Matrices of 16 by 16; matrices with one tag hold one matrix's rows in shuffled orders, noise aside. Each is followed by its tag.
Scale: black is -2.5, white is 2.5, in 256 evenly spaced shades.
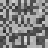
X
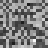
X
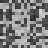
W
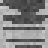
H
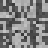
W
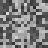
W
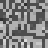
X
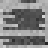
H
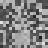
W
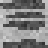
H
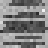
H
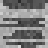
H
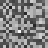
X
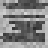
H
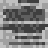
H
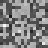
W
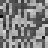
X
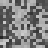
W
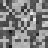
W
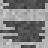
H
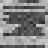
H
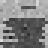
H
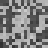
W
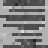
H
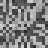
X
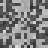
W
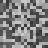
W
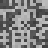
W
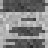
H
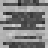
H
